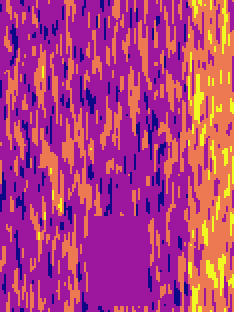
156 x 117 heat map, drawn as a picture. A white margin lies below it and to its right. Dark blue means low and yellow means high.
Calmest part: bottom middle. Grain: streaks running down. Odd patch: calmer, in the bottom middle. Seam: vertical, 80% of the way across, the right part higher.
